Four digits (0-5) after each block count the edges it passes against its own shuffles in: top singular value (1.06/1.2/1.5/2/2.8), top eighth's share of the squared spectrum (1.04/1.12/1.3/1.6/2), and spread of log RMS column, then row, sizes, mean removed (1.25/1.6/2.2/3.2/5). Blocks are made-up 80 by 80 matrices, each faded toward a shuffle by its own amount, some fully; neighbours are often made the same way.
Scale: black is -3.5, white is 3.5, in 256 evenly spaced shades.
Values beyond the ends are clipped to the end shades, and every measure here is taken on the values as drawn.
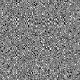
4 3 2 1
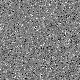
0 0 0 0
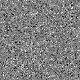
3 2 1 1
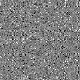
4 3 2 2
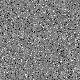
2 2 0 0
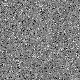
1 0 0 0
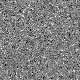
0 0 0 0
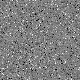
0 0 0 0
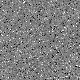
1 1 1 0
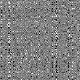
4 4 3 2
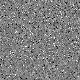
2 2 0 0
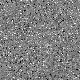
2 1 0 0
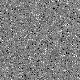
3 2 0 0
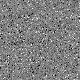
2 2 0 0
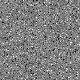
3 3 1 0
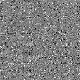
3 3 1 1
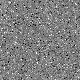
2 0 0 0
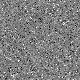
2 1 0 0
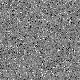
2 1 0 0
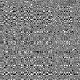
5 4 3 3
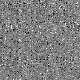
3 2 0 1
